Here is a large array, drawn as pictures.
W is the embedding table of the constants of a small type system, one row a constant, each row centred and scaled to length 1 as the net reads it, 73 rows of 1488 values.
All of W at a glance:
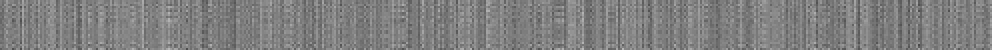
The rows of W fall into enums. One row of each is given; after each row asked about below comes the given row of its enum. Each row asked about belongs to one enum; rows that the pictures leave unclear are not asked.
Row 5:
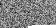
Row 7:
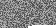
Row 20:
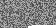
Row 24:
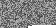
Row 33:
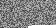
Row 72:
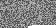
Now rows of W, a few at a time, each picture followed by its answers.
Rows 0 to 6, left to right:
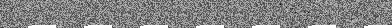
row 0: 33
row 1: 7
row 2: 20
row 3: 20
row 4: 20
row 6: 24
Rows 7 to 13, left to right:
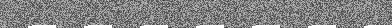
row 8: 7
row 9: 72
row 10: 33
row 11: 33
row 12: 20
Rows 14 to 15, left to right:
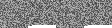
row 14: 7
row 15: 20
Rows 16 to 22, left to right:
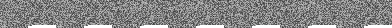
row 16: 7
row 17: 7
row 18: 72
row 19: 72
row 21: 72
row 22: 7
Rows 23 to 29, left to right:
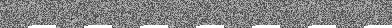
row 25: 20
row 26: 7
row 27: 20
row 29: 72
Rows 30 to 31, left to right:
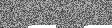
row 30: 33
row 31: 72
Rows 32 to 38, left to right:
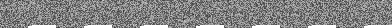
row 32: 72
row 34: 72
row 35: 24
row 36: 20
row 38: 33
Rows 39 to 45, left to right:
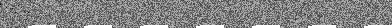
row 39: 5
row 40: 72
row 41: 20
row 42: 7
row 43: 72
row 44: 24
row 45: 7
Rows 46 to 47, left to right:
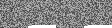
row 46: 33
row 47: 20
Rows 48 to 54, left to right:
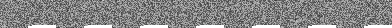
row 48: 7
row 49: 33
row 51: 20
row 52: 72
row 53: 24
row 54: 7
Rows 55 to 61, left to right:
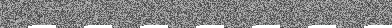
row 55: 24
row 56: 72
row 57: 7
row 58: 20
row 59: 33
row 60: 33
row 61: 7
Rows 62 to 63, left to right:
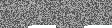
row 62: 72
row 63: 20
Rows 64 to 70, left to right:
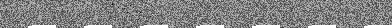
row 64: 72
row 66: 5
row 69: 33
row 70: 20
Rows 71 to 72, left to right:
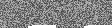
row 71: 7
